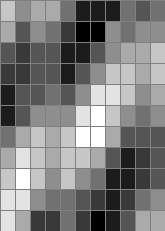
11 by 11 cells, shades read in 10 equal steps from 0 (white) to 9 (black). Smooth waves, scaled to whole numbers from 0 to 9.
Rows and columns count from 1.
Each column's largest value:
8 7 7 7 8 9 9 8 8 7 6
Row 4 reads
7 7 6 6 8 6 4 2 2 3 2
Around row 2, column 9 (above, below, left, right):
5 3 4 4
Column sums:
46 44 46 51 54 55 52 54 56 53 45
